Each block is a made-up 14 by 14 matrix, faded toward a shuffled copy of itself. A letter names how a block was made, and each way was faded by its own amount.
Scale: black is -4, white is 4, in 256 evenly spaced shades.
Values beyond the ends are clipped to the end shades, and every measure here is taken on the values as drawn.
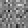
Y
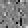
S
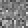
Y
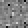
S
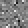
S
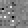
Y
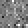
S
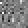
Y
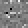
Y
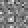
Y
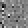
S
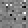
Y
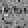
Y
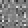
Y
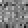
Y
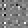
Y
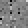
S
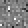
S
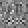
Y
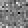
S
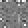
Y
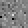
S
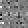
Y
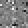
S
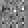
Y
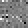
Y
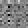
Y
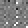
Y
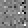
S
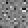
Y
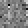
S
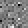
Y
